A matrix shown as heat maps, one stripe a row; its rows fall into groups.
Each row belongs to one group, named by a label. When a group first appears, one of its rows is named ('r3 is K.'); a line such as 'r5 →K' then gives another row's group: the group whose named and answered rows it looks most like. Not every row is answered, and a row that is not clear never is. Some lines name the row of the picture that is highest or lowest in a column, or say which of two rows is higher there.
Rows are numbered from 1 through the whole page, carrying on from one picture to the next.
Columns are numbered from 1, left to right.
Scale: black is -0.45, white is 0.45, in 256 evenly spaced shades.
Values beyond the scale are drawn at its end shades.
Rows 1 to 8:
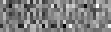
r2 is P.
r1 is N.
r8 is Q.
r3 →Q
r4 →N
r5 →N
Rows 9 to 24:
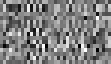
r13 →P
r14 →N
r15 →N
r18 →Q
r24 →N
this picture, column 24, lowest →11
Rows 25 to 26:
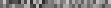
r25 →N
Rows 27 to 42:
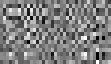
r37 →Q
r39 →P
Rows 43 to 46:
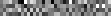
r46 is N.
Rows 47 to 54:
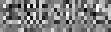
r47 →Q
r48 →N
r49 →P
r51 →N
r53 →N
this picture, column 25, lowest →52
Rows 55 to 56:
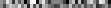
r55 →Q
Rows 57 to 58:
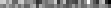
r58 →Q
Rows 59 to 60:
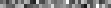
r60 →P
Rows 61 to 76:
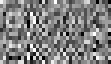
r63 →P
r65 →Q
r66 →Q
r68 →P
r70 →N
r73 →Q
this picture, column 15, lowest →75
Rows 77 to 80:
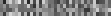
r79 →P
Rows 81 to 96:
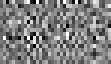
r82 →P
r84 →Q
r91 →Q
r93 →N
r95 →N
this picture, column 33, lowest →86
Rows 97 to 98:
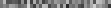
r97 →N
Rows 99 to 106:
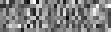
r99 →Q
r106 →P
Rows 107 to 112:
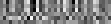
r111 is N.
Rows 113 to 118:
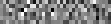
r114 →Q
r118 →Q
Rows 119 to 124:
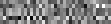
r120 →P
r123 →N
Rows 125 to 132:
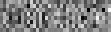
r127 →P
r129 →P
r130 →N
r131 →Q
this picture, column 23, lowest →125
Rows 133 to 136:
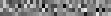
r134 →P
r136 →P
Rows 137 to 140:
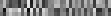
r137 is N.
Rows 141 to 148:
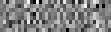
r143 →Q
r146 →N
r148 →Q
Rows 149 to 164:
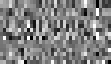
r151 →P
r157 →P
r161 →P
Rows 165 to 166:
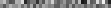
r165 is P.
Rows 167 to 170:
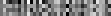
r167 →N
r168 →Q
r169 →N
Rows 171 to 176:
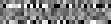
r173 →P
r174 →P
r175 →Q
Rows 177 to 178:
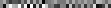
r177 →N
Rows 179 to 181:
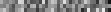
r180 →Q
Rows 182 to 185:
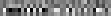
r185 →N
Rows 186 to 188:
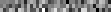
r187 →N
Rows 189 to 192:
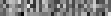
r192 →P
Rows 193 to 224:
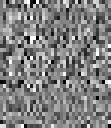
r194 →N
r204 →P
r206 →P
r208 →P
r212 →Q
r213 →P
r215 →Q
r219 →N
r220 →N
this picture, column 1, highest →224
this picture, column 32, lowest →202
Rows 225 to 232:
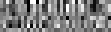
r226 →Q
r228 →Q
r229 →Q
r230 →N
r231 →N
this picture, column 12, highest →225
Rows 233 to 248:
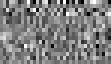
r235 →Q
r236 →P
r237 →N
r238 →N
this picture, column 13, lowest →235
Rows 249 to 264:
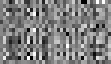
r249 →P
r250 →Q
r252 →Q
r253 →N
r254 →P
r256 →Q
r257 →Q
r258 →N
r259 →N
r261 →N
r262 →Q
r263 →N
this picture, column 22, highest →264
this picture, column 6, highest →249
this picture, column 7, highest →262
